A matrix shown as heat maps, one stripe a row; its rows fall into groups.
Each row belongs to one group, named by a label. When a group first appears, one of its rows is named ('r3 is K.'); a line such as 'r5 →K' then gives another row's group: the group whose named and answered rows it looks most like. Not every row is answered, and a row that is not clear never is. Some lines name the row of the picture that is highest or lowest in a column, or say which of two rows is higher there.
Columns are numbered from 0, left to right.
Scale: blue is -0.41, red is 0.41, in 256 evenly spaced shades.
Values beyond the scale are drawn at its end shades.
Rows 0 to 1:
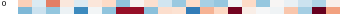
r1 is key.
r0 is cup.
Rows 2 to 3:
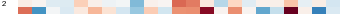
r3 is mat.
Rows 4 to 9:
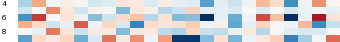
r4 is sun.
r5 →cup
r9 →sun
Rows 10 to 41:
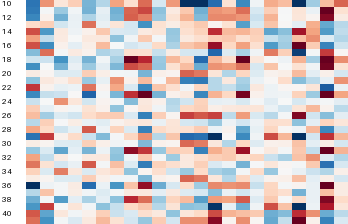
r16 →mat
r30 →mat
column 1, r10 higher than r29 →No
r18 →key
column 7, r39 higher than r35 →Yes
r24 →cup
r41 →mat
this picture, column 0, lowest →36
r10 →sun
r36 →key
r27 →sun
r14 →mat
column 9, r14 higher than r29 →Yes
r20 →mat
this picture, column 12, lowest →10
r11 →key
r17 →sun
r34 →cup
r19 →key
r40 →mat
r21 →sun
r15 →mat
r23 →key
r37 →sun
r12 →key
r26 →mat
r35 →mat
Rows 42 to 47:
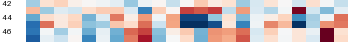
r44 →sun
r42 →cup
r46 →key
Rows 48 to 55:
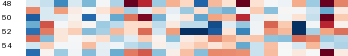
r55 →key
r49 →cup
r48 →key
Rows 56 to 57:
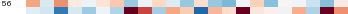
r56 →cup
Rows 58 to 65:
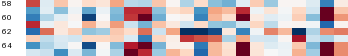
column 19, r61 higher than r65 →No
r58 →cup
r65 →key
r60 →key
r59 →key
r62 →sun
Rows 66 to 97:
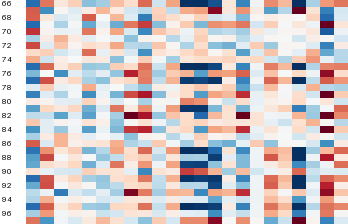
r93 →key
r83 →mat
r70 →cup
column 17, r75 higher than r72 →Yes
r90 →mat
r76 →key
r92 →sun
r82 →key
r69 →key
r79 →key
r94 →sun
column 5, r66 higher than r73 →No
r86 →cup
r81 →sun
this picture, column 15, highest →82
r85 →cup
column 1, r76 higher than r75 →No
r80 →mat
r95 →sun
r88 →sun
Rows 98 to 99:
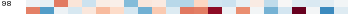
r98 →cup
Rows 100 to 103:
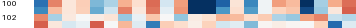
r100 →sun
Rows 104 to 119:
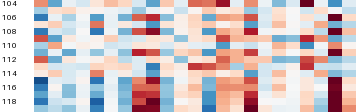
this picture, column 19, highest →104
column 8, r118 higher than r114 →Yes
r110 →sun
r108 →key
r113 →mat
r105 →cup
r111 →key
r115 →key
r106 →key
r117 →key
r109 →mat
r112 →mat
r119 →key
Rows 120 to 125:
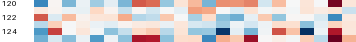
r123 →sun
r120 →key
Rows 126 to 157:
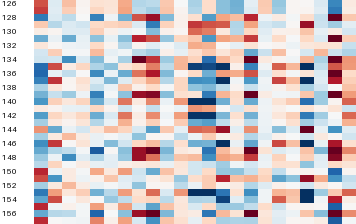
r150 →cup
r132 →mat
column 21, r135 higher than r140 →Yes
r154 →sun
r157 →cup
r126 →cup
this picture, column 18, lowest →151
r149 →sun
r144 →mat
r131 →key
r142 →sun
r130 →mat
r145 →cup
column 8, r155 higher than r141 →No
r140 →sun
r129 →mat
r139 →key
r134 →key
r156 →key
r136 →key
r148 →key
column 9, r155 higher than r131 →Yes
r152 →cup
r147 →key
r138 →sun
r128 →key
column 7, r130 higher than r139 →No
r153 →sun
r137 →sun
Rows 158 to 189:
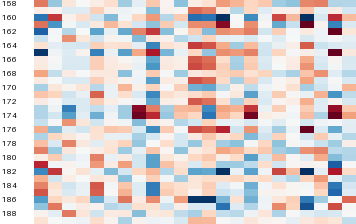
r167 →mat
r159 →mat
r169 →mat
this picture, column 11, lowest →186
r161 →mat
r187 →sun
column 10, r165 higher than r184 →No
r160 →sun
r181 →cup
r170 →sun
